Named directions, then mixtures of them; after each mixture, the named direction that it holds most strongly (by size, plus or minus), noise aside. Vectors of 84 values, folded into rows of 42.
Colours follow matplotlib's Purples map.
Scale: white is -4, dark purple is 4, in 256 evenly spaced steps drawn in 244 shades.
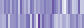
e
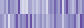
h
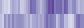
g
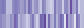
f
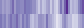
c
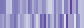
f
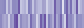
f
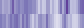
c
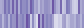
e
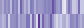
e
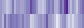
c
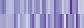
f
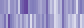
h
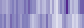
c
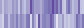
e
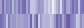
e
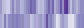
g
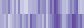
c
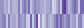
e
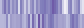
e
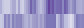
g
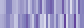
f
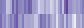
c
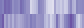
g
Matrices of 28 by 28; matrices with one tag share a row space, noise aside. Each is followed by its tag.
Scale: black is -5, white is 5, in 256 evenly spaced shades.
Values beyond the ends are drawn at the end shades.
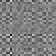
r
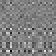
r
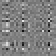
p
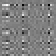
p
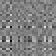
r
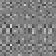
r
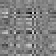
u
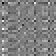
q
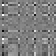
q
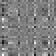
q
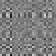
r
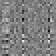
p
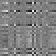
u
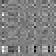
q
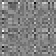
q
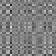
r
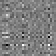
p
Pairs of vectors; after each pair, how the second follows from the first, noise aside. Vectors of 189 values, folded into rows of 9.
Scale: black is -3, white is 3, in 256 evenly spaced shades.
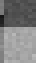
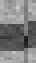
wrapped around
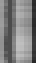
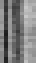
wrapped around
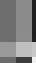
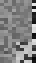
sign-scrambled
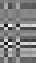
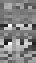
sign-scrambled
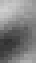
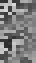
sign-scrambled
